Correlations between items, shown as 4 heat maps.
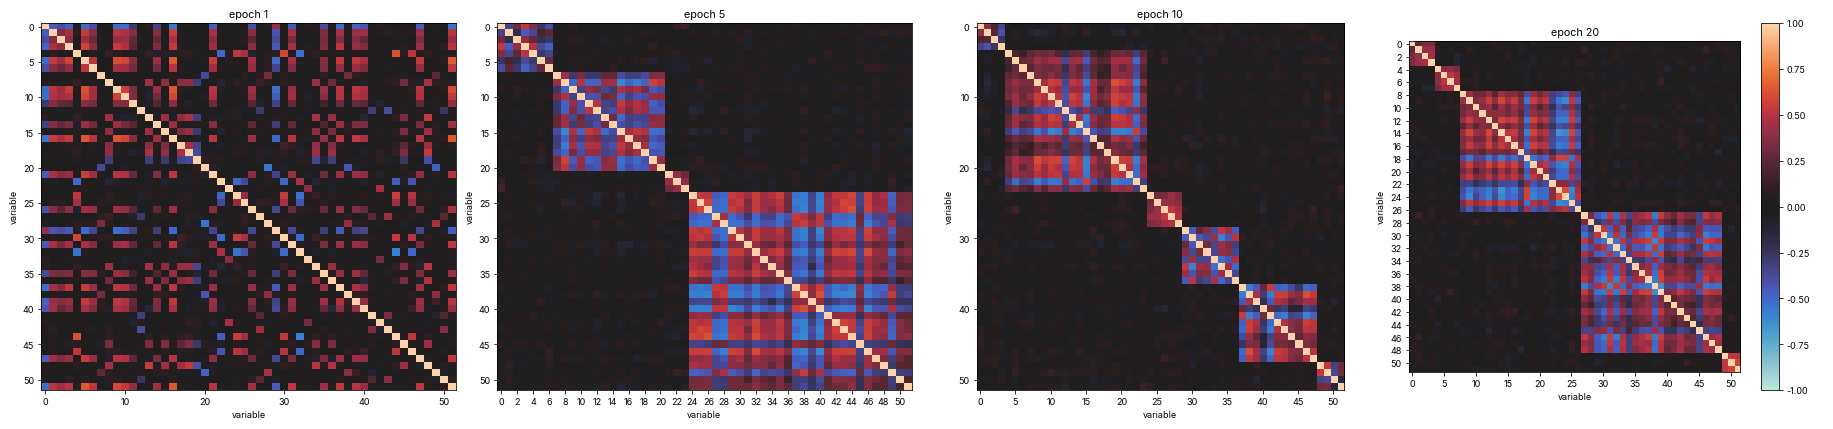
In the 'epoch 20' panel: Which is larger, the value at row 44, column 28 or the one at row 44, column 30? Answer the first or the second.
the first
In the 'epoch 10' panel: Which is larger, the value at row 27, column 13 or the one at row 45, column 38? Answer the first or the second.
the second
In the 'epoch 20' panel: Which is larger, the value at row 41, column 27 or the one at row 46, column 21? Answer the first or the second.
the first
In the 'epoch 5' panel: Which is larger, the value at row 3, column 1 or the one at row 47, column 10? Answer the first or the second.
the second
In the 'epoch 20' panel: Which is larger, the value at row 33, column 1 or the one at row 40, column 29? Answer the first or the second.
the first
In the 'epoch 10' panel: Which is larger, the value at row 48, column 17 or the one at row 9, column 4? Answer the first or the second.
the second
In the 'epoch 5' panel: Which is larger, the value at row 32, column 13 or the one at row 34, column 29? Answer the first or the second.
the second
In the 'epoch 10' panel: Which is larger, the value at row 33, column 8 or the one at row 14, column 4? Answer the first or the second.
the second
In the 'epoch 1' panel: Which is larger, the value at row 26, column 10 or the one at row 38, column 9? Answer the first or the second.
the first
